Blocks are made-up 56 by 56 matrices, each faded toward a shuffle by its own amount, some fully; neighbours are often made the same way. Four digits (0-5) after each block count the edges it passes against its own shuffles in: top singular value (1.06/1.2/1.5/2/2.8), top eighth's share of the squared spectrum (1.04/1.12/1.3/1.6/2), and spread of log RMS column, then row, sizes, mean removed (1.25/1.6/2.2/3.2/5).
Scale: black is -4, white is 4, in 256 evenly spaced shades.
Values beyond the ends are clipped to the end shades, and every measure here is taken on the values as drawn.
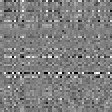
4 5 2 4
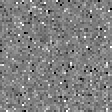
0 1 0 0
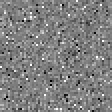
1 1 0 0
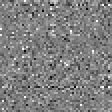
3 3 1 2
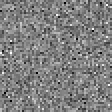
0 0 0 0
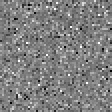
0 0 0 0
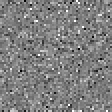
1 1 0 1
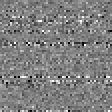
2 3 0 4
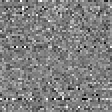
2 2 0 3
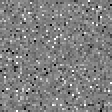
0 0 0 0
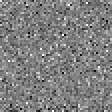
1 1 0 1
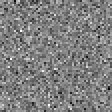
2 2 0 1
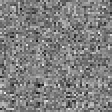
3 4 2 2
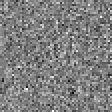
2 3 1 1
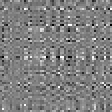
4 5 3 3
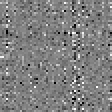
4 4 3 1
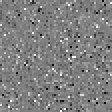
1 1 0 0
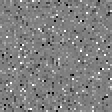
0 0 0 0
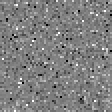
0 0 0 0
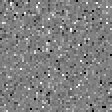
1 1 0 0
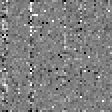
2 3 2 1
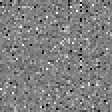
2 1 1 0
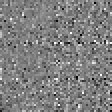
2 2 2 2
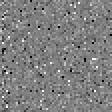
1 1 1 0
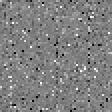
1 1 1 0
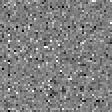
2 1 1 0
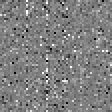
2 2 2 0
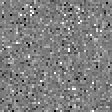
0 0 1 0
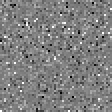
0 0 0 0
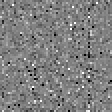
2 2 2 0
